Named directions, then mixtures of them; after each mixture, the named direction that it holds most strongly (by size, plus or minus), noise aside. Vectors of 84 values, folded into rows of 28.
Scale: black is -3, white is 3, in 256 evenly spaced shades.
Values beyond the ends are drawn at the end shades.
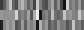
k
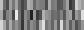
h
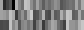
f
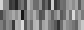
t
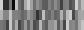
f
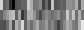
t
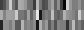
k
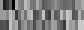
f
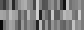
k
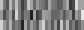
h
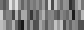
t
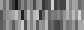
t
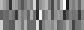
k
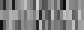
k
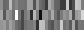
h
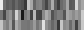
h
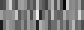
k
